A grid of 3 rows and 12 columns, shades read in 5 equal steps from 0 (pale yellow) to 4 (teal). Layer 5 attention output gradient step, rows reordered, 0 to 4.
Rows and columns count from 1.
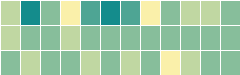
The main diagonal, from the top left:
1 2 2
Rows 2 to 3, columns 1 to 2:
1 2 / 2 1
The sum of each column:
4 7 6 3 6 8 6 4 4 4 5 6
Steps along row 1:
up down down up up down down up down same up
